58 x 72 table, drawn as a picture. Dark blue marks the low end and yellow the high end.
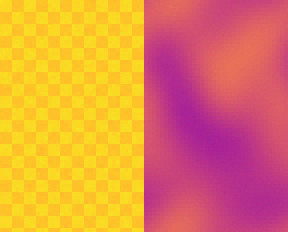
It is made of 1 by 2 panels. Panel 1,1: very high, checkered, faint in contrast. Panel 1,2: middling, smooth.
